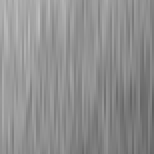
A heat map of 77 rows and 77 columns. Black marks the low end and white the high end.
Neither half mirrors the other. The ninth with the highest average is the top left. The field climbs toward the top left. The ninth with the lowest average is the bottom right. The grain runs up and down.
